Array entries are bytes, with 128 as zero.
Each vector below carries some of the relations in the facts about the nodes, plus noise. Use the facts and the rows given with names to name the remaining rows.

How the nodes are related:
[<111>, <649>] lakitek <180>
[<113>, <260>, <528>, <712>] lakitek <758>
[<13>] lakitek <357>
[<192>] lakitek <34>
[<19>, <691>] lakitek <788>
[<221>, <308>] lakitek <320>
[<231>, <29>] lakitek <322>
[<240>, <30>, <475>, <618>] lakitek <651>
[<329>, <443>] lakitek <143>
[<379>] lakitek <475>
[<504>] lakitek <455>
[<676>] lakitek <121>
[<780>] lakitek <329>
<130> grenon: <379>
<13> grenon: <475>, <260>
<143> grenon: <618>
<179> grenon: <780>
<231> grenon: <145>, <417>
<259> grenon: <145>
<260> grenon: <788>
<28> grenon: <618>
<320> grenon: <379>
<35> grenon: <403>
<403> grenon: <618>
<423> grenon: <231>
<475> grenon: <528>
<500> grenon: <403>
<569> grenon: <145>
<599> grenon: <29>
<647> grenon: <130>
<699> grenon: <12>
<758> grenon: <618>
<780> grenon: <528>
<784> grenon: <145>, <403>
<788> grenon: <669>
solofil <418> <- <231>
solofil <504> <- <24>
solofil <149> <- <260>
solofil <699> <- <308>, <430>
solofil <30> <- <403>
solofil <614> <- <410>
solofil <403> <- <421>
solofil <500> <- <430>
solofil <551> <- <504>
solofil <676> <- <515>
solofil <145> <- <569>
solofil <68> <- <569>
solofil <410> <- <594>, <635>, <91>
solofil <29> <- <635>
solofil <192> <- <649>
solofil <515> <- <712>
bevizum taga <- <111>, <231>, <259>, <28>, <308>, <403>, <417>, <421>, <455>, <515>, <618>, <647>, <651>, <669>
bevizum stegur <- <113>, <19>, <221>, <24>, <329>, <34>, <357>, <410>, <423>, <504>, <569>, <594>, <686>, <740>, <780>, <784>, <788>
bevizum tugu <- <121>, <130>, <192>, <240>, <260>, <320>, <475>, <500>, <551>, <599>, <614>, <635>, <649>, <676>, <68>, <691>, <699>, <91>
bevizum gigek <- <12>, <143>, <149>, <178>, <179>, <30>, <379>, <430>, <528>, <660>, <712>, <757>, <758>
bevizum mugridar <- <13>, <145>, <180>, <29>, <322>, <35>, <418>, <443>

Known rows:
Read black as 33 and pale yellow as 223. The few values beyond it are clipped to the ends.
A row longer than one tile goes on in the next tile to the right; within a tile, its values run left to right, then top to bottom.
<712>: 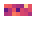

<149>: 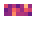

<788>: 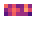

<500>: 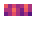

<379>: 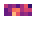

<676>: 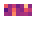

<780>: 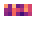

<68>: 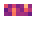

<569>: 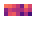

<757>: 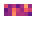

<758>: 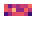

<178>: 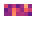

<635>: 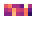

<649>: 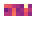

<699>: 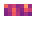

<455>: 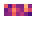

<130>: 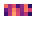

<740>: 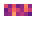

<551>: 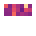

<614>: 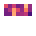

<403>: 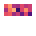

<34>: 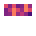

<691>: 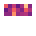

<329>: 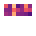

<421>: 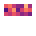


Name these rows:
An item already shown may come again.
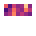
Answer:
<111>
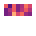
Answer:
<113>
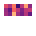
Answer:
<443>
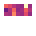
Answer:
<649>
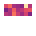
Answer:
<430>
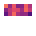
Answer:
<423>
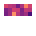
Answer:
<145>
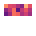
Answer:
<260>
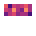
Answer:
<28>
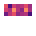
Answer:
<28>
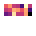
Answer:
<410>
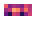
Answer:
<475>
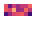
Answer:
<758>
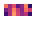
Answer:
<130>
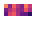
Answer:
<259>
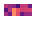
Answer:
<30>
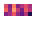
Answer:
<143>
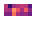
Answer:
<618>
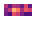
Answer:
<651>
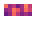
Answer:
<179>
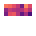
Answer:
<569>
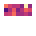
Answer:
<308>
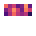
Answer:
<320>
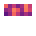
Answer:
<179>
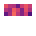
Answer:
<35>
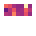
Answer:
<649>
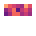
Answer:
<260>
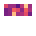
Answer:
<29>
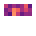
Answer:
<240>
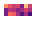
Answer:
<231>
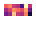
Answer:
<594>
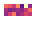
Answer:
<504>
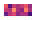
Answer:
<28>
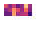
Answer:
<614>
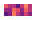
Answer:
<13>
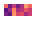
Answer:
<528>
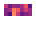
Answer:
<240>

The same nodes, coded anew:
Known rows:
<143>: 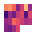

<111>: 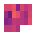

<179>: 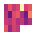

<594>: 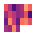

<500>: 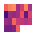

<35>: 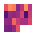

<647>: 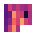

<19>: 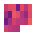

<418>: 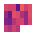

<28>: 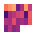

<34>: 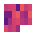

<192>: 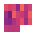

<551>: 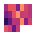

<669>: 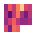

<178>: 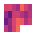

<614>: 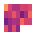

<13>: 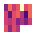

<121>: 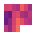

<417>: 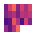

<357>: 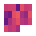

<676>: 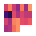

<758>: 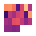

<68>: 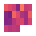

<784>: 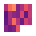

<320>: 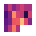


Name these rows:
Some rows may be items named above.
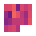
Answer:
<111>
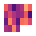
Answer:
<594>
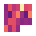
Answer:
<788>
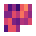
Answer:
<421>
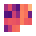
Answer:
<712>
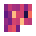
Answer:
<130>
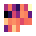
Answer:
<515>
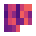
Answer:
<569>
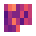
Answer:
<784>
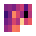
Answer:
<379>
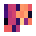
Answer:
<504>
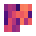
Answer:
<24>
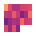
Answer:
<614>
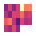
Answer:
<260>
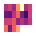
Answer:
<475>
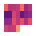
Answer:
<240>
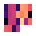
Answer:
<504>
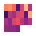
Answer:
<758>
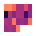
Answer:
<618>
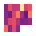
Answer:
<788>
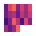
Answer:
<423>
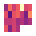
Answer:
<528>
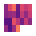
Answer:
<145>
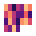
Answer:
<410>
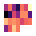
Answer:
<515>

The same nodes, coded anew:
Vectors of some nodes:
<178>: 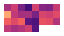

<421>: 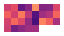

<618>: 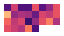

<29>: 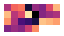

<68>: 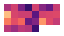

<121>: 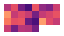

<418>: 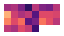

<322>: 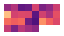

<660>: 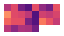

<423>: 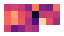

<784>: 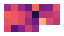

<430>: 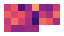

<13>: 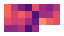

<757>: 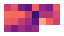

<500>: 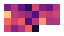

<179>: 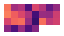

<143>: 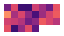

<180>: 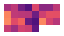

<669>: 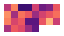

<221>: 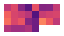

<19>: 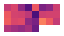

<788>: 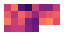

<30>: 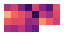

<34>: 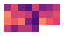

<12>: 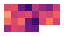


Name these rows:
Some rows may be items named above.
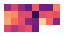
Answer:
<145>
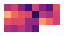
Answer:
<30>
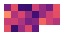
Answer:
<143>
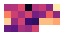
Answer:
<614>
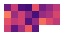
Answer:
<28>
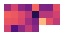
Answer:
<784>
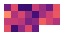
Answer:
<143>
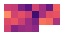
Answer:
<443>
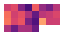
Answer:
<320>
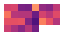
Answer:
<649>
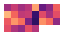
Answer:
<231>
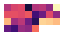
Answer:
<410>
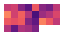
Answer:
<647>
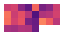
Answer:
<111>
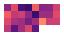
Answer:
<758>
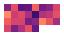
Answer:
<403>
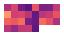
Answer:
<515>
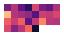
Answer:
<500>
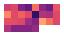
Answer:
<240>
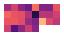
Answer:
<784>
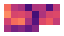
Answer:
<780>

